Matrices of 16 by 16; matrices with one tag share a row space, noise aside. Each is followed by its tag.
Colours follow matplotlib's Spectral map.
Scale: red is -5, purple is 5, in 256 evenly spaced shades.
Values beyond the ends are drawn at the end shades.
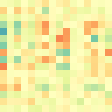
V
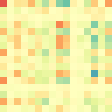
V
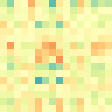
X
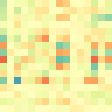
V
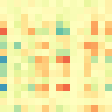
V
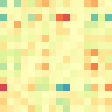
V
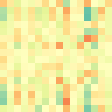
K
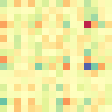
K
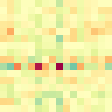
X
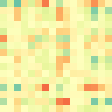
V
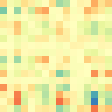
V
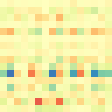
X
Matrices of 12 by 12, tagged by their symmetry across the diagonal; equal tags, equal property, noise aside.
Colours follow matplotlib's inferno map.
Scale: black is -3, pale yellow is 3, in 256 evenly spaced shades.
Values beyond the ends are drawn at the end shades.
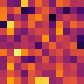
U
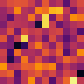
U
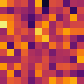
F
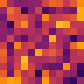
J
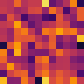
U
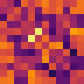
J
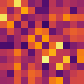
J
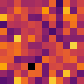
F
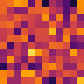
F
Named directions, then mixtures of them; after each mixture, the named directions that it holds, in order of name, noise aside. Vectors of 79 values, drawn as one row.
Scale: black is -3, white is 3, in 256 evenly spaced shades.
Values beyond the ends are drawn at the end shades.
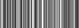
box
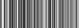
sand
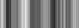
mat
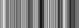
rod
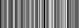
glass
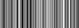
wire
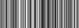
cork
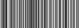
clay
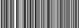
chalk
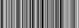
box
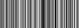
cork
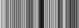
rod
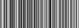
clay, sand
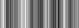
mat, rod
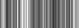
mat, wire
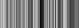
rod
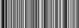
clay, rod, sand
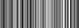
wire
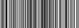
clay, cork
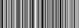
box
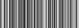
sand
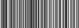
clay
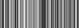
chalk, cork, sand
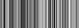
rod, sand, wire
